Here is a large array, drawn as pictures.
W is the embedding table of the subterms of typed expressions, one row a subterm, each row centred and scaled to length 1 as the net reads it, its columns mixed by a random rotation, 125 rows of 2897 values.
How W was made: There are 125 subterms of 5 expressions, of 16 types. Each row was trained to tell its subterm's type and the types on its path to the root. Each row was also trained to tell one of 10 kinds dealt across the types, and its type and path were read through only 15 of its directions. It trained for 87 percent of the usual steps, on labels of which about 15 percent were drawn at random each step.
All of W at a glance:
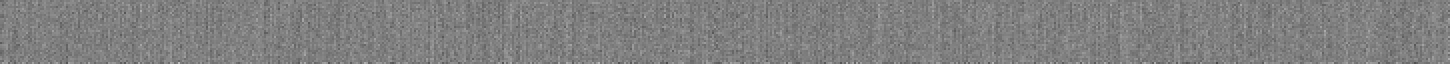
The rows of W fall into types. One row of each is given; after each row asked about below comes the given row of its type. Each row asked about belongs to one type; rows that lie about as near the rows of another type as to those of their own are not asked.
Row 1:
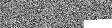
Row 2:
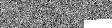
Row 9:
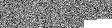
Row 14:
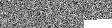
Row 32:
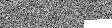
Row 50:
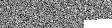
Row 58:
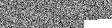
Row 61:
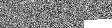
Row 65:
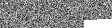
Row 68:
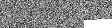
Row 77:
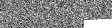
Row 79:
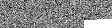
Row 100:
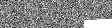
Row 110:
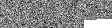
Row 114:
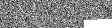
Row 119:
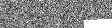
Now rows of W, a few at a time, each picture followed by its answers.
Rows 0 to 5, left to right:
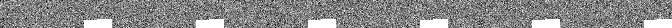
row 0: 114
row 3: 110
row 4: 32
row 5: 65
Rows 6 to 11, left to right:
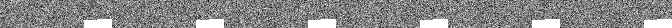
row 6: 32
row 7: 61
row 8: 50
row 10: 65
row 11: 2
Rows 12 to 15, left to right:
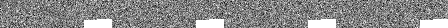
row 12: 2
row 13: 65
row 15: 119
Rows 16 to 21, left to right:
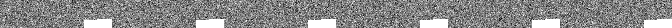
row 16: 100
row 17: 65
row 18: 77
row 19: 32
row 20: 32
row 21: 50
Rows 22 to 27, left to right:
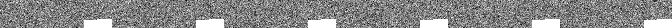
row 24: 68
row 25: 14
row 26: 9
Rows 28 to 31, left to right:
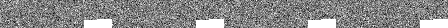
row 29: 110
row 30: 119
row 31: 100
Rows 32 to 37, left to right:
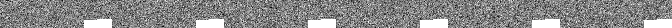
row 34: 50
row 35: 50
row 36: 9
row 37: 58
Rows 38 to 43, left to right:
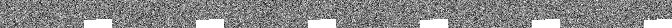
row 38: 14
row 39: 14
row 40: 14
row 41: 14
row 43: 110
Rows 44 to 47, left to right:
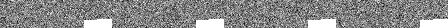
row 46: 9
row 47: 119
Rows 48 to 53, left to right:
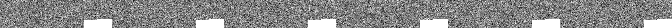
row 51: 9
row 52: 2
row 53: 32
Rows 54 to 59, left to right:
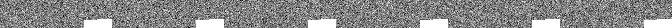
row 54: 119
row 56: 100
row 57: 77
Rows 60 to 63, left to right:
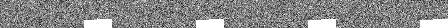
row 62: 61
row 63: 58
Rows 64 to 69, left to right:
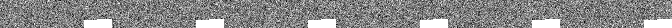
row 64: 61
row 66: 1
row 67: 9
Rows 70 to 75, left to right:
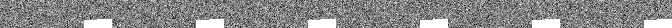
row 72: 9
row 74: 14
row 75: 119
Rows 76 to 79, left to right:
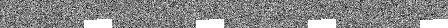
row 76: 100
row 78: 32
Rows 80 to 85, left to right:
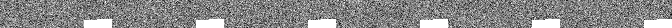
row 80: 58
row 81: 9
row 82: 77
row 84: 119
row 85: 68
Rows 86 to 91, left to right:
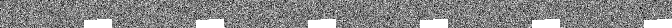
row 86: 2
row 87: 9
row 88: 65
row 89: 32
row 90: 114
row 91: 58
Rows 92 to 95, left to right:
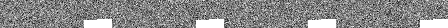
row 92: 58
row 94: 114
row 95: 77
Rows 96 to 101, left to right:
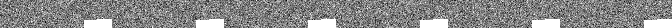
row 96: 110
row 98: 119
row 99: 58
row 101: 61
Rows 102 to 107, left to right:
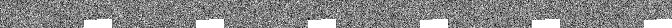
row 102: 2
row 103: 100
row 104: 58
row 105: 2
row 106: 100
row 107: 2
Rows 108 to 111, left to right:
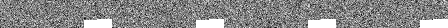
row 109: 2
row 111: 32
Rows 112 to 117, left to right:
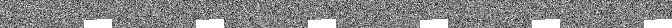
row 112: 100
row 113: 50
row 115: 14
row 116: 100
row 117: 68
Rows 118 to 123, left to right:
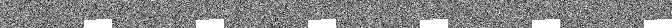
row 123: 77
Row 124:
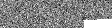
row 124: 58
